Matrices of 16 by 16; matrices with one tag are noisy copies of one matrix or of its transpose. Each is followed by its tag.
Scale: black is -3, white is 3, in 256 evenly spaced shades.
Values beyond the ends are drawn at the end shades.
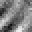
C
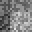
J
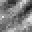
C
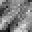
C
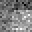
J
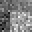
J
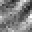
C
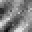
C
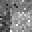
J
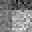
J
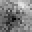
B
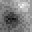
B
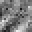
C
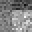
J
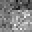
J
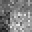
J
